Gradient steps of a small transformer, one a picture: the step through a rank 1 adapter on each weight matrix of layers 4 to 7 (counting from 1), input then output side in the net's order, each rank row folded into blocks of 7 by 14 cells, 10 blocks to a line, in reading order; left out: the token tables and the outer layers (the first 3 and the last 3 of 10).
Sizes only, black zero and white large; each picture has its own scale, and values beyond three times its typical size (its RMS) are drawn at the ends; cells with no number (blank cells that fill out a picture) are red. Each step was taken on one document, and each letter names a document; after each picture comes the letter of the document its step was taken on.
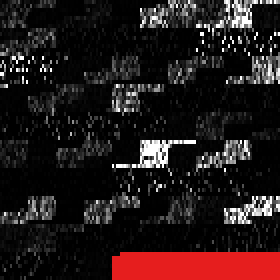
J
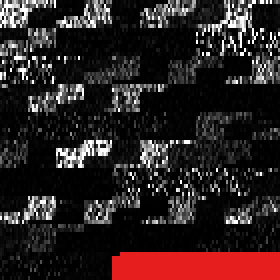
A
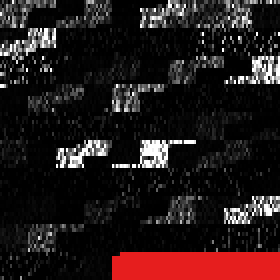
J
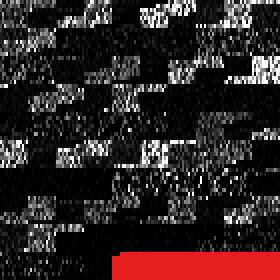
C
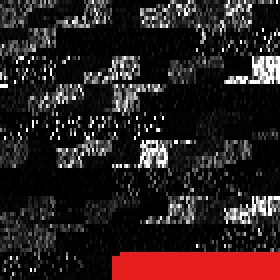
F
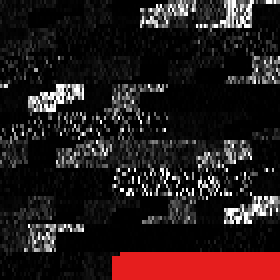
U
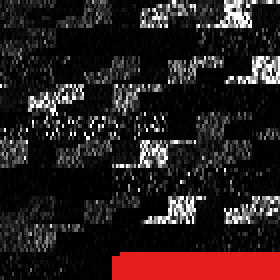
F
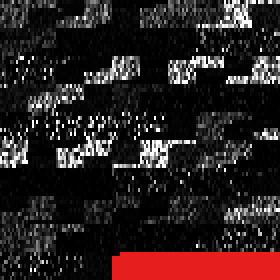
F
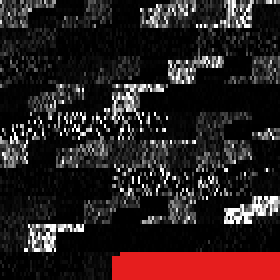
U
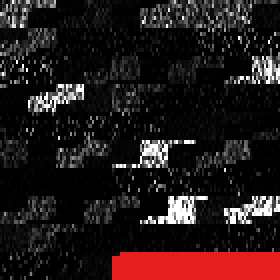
J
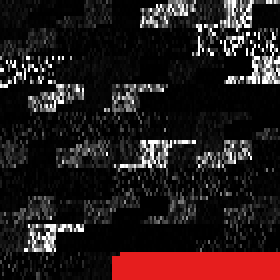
U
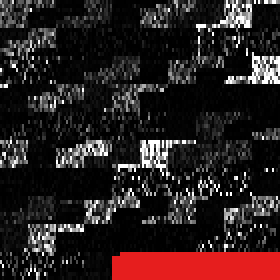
U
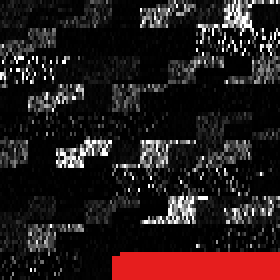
A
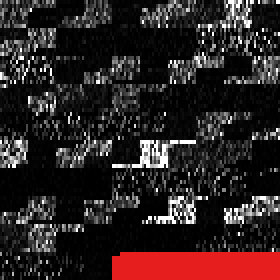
C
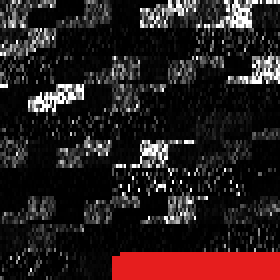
J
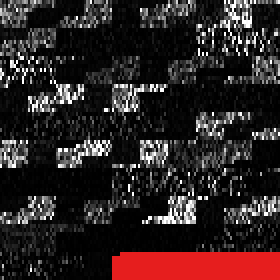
C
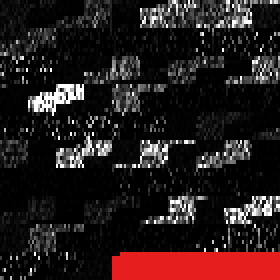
J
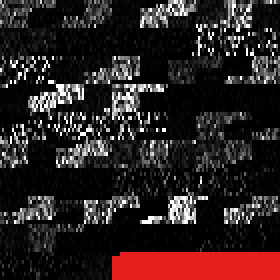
U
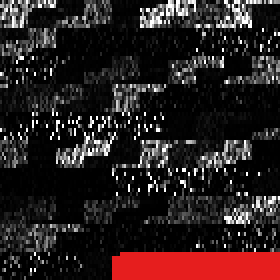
F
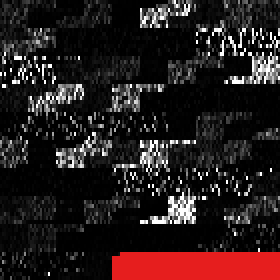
A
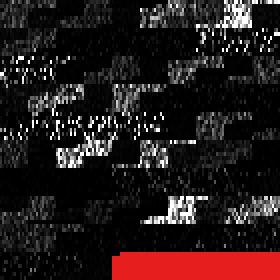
F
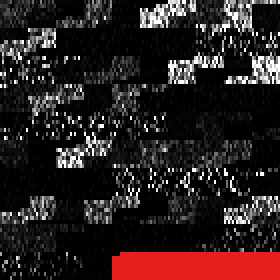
F
